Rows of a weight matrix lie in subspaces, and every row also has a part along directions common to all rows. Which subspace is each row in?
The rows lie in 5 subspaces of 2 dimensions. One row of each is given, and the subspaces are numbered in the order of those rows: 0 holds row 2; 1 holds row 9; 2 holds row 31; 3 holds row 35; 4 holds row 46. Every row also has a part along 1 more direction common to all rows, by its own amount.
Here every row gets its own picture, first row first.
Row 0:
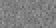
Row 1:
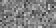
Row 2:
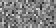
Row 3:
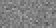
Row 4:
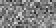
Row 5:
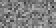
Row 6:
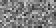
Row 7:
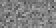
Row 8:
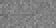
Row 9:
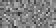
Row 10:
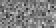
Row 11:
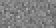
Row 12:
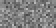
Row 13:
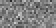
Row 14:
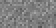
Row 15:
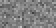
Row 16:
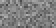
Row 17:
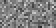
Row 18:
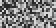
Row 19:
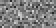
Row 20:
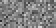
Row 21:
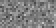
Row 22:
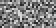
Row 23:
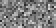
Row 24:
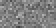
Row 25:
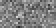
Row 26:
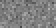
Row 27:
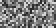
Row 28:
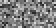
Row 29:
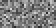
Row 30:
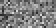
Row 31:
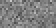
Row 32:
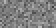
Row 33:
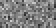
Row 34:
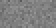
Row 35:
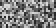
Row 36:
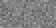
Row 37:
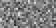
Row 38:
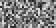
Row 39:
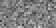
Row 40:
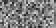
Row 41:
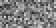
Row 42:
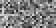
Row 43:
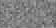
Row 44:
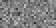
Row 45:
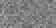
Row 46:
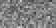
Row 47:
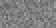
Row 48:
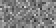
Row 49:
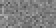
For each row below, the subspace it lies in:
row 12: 1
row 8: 4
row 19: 2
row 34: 4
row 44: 1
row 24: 2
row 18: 3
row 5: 1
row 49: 4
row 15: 3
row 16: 4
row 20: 0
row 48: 0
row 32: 2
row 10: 0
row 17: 2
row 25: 2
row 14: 2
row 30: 4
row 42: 4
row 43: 0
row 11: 0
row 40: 0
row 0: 0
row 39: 4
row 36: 1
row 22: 2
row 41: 3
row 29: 1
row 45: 4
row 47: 3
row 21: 0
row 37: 1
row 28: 3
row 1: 0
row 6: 1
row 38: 0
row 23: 4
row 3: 2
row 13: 2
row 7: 1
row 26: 3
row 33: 3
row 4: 2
